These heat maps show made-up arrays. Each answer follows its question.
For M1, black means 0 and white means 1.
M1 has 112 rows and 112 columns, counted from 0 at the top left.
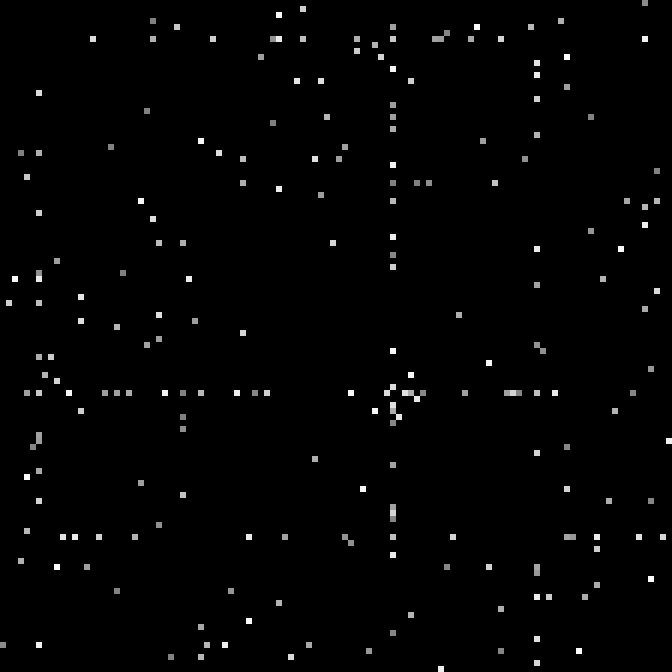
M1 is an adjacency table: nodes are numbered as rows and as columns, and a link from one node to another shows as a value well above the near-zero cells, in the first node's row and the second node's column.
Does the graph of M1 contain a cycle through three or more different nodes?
no
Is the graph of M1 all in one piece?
yes
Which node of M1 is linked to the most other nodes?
node 65
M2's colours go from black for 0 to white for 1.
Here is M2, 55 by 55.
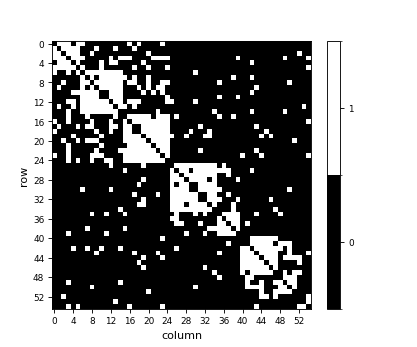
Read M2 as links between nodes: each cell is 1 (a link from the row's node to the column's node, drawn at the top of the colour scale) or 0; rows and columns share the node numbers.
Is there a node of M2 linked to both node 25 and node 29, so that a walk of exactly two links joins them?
yes
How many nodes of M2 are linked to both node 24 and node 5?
3
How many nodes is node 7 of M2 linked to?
12
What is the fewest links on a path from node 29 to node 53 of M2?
4
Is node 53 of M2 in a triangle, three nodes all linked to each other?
no
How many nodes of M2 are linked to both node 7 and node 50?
2
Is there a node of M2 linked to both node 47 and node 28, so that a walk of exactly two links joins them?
yes
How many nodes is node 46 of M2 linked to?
9
